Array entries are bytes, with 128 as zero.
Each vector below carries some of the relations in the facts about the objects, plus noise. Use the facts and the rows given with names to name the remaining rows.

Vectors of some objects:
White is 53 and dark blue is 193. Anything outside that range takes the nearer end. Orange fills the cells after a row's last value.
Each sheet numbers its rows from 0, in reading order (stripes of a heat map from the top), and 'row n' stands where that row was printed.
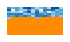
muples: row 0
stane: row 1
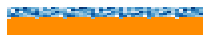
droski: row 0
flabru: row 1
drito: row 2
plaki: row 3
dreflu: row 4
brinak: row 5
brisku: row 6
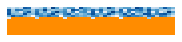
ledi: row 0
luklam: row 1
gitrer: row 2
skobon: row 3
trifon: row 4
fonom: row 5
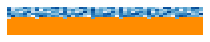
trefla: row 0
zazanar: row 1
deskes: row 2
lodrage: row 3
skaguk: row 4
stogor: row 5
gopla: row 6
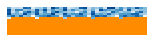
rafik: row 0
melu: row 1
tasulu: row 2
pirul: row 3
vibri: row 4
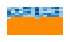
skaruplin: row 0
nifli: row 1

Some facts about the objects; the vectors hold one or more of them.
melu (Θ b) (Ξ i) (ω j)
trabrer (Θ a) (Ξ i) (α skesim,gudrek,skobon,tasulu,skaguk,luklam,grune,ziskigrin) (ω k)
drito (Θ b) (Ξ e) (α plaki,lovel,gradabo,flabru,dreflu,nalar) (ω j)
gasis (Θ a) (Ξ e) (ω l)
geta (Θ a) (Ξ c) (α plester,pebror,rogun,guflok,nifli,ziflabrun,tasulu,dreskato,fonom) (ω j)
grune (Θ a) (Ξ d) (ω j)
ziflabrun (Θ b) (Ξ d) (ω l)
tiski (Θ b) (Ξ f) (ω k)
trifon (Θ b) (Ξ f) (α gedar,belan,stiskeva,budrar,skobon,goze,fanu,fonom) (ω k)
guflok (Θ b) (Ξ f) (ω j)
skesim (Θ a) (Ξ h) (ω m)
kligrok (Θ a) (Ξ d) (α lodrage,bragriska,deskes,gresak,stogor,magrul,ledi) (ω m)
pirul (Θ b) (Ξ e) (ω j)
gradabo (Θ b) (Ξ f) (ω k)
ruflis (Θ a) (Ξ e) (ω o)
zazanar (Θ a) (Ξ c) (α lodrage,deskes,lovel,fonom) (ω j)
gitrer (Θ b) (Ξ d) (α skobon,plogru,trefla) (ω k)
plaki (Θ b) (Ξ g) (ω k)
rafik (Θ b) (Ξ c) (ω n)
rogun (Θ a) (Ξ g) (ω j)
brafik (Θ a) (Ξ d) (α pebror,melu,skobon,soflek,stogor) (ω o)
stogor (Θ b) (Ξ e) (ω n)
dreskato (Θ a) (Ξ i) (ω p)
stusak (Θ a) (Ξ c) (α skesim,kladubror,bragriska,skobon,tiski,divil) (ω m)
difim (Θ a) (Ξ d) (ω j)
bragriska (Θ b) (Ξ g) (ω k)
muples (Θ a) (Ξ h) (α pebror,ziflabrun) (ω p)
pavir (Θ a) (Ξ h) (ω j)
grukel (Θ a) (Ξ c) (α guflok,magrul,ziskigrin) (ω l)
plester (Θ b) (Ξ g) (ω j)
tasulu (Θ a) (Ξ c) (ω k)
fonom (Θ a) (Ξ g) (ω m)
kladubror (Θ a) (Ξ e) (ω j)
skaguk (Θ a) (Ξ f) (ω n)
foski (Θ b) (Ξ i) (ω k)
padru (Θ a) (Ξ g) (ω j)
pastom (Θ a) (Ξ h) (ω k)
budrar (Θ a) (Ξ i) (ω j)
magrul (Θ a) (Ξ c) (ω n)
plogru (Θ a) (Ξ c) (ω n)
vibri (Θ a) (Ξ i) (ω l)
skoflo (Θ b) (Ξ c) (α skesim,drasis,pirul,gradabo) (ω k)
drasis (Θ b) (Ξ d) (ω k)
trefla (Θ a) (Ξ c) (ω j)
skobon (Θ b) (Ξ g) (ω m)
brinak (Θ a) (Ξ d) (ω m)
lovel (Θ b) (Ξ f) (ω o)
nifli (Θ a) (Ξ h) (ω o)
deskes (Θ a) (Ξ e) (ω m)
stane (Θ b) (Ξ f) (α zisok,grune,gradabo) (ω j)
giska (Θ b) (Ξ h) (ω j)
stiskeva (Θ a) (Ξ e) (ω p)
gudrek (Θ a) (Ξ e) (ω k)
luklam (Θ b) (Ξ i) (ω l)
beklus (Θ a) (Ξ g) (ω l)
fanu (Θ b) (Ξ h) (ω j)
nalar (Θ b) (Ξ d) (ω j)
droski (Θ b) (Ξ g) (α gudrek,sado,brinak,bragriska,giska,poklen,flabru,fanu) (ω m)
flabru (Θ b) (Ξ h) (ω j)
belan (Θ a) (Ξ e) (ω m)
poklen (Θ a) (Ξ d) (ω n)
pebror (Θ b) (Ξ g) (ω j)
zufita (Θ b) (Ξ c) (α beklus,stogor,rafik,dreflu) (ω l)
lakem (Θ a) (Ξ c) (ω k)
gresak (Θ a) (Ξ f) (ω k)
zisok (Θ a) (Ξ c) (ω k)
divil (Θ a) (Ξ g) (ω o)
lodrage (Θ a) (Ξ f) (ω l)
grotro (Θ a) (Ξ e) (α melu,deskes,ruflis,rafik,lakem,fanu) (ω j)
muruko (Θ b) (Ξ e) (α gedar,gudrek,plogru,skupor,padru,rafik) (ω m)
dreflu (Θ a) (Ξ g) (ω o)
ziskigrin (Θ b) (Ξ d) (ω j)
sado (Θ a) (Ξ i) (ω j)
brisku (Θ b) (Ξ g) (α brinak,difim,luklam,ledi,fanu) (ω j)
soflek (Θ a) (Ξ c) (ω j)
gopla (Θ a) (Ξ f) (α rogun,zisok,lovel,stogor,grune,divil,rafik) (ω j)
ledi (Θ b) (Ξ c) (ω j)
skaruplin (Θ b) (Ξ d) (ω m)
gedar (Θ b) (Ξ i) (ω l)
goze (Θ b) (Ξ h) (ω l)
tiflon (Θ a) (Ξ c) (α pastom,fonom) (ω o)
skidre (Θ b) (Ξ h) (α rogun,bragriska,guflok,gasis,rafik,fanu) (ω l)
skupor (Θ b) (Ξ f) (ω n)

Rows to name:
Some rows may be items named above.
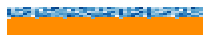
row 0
ledi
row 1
stane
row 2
grotro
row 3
vibri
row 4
lovel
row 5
grune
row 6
trabrer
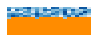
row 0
grukel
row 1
drasis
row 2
stogor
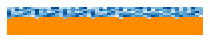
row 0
nalar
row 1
guflok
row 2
lovel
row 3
nalar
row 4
zazanar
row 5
zazanar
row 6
sado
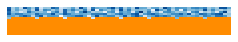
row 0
pastom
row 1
lakem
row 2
goze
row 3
tiflon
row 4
budrar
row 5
skidre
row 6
brafik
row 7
dreskato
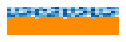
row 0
beklus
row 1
ziflabrun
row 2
bragriska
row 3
rogun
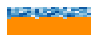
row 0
lodrage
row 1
skupor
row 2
stusak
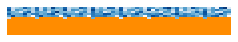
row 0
trefla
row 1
sado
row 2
lakem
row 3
gresak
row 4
plogru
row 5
geta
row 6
pavir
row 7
gradabo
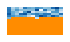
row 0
difim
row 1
geta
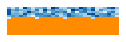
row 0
fanu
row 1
foski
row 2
muruko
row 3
soflek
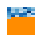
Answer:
stiskeva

